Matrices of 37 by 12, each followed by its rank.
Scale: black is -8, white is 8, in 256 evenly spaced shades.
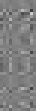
two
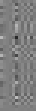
two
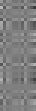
one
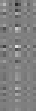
one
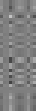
one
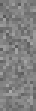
full rank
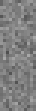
full rank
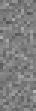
full rank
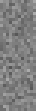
full rank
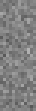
full rank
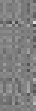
two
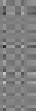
one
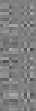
two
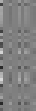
one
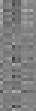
two
